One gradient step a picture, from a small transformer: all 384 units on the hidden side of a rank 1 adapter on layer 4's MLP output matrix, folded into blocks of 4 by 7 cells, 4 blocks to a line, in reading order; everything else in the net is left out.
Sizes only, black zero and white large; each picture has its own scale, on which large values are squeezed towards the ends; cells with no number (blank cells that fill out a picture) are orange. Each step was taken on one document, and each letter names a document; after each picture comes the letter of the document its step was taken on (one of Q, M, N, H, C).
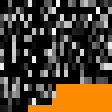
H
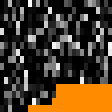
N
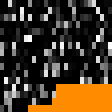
N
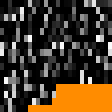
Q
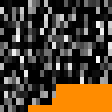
Q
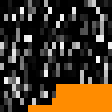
Q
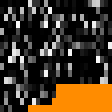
Q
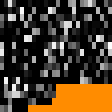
H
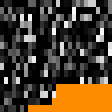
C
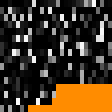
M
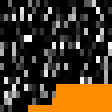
N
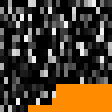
C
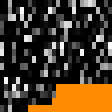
H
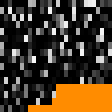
C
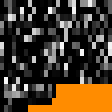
H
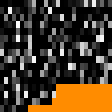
M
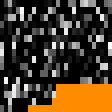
H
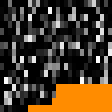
N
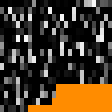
M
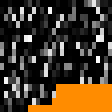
Q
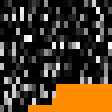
N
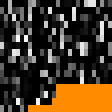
M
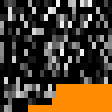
H
